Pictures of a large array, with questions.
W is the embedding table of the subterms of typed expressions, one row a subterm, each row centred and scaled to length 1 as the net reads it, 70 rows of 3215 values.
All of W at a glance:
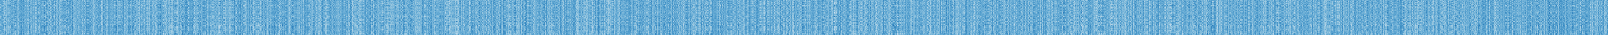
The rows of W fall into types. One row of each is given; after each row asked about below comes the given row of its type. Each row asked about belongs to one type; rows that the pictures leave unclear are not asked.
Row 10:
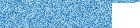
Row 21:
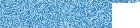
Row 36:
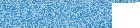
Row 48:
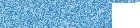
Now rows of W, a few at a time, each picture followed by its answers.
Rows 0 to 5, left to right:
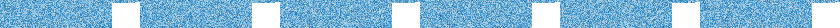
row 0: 36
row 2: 48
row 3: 10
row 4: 21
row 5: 36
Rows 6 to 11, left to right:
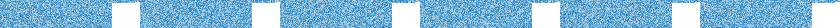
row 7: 48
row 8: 21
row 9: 48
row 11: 10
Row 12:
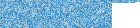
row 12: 10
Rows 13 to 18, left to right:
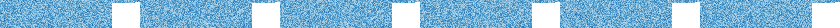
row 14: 48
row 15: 21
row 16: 36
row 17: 48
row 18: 36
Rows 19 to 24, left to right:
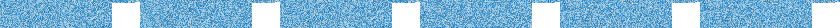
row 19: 21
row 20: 48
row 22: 10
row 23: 36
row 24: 36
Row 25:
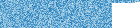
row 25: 48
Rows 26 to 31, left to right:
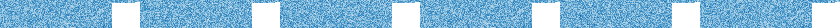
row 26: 48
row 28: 10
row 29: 48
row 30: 10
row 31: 21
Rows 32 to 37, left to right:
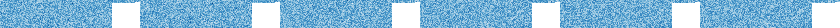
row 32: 21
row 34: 48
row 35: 21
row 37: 48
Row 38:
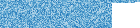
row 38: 10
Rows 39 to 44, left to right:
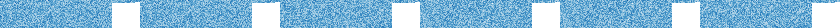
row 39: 36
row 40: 36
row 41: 36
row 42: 48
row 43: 48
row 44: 10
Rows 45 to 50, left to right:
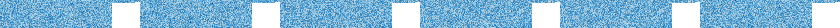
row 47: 36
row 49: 48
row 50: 36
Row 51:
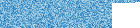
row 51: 36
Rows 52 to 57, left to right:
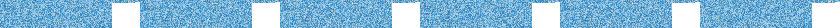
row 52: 36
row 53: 36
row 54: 36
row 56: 36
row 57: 48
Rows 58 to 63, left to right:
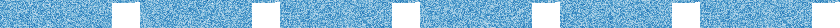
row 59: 48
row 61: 48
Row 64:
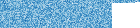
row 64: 36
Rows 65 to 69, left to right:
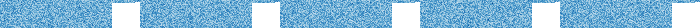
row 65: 36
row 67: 10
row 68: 21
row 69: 10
